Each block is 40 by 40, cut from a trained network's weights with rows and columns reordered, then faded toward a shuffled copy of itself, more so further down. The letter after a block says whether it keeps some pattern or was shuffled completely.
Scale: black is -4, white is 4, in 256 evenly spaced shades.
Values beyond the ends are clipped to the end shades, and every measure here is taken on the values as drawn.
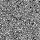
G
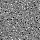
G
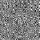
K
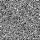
G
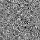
K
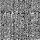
K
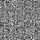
K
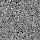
G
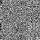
K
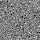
G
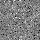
G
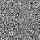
K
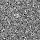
G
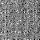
K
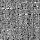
K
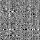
K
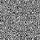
K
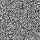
K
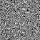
K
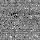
K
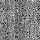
K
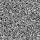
G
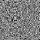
K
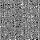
K
